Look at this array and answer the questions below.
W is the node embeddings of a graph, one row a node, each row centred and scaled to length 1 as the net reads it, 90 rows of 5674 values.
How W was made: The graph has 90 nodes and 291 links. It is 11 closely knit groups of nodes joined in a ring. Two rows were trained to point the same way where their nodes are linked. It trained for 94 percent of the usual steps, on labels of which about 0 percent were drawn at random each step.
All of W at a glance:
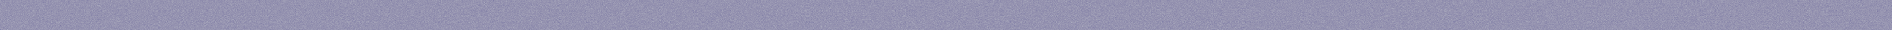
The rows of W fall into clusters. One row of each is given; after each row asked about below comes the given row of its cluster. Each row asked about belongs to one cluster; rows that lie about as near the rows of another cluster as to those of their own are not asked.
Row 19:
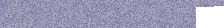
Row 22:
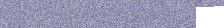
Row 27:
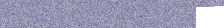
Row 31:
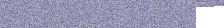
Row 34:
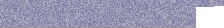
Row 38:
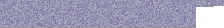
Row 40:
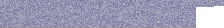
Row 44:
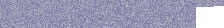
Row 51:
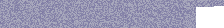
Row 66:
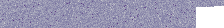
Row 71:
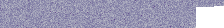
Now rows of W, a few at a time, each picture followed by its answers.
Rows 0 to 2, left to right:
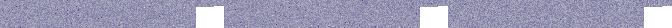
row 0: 22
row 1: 71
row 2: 27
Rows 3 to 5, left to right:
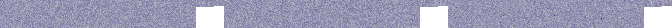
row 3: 38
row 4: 27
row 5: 22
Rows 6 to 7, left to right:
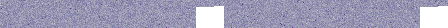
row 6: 40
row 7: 71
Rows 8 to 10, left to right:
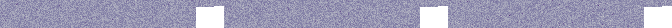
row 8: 27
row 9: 19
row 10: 38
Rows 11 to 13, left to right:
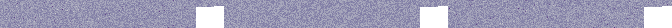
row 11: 22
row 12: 38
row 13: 40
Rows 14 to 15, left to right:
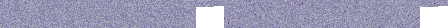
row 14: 51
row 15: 66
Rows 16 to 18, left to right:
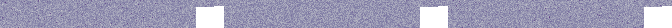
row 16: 38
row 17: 66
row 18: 22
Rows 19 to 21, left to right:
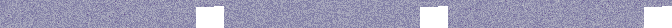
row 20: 31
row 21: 71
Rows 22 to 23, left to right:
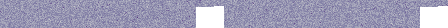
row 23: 51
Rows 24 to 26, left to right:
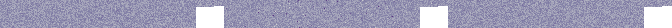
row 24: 44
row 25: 71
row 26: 40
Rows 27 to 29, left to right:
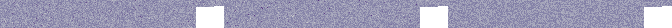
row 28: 19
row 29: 31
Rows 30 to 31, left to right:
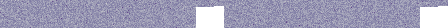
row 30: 34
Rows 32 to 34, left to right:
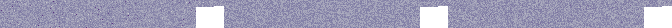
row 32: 34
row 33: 31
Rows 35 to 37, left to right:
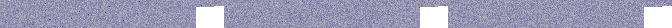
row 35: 40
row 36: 22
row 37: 31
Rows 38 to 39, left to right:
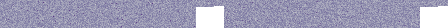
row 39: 31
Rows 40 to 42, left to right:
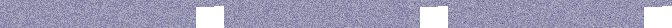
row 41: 51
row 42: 40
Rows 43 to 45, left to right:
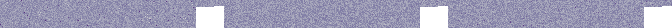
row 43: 27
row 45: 31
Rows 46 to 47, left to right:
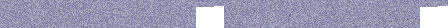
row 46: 31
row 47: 34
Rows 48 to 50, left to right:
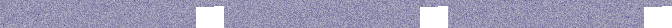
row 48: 19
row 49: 22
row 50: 19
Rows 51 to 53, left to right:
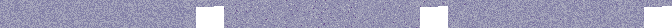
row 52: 66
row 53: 27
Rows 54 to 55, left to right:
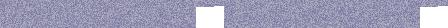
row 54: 19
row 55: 44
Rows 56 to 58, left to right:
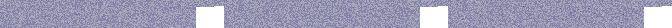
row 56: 40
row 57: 51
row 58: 51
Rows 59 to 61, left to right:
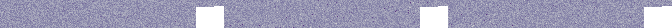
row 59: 31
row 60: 34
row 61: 19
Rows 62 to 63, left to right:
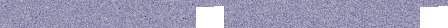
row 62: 27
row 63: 71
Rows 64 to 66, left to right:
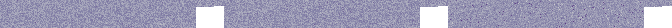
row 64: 44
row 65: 44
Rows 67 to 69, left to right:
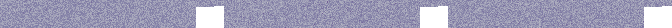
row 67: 66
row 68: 38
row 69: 22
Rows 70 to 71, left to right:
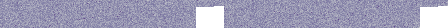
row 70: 51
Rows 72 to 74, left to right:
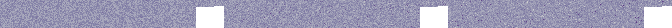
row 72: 27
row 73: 38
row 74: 71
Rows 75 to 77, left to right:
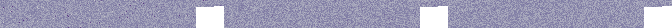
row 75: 19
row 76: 51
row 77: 66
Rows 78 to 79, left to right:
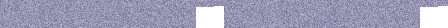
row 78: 51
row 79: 34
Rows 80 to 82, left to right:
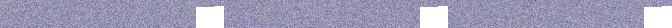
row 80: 66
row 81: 71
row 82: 40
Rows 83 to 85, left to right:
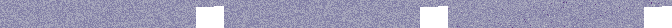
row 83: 34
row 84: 40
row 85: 22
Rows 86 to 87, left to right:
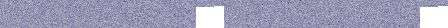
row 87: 19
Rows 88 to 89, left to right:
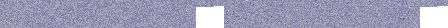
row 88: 38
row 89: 51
